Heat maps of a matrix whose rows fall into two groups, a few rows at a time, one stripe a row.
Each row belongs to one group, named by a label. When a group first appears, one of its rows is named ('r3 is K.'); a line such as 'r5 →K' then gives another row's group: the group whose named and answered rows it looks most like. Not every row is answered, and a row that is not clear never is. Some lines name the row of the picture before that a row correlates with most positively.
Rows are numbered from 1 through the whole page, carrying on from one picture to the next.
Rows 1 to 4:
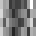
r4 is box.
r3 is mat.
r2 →box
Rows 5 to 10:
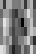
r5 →mat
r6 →mat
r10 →box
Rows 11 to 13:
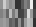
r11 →mat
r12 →mat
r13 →mat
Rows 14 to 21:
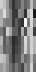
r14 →box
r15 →mat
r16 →box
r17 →mat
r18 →box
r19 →box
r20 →box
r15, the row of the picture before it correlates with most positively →13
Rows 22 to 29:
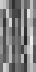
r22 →box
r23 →mat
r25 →mat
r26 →mat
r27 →mat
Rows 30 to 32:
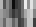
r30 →box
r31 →box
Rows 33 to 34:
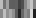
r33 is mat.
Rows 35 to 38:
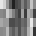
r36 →mat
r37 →box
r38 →mat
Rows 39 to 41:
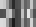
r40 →mat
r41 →box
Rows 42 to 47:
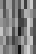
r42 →mat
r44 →mat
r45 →mat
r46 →mat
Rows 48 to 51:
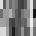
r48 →mat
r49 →mat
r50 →box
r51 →box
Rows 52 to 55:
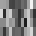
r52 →box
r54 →mat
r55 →mat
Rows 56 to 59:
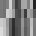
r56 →mat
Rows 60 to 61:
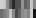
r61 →mat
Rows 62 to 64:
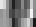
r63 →box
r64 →mat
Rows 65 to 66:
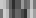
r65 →box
